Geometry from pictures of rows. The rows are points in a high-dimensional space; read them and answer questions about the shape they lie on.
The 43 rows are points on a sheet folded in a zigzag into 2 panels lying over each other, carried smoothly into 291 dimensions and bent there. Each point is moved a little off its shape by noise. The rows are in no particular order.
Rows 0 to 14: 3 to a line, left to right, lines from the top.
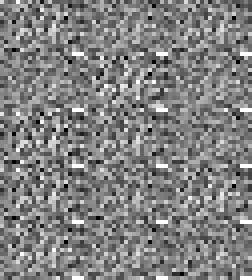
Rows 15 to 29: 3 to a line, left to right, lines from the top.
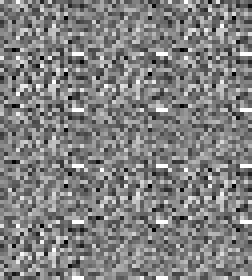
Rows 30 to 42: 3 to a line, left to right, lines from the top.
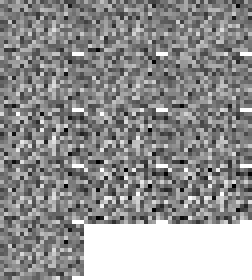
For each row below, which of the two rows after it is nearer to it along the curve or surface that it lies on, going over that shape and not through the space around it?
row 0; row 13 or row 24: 13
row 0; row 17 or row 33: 33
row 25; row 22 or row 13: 13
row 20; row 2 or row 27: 27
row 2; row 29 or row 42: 29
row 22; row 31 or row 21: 21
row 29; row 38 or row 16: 16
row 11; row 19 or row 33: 33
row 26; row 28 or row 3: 3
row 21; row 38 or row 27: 38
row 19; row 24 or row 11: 24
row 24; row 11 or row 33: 11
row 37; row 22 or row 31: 22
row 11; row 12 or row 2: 2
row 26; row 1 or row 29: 29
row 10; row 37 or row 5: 37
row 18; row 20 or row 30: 20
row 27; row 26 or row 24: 26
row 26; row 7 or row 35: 7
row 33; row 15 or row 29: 29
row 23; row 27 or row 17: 27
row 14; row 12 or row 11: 11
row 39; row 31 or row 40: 31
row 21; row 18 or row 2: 18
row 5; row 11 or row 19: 19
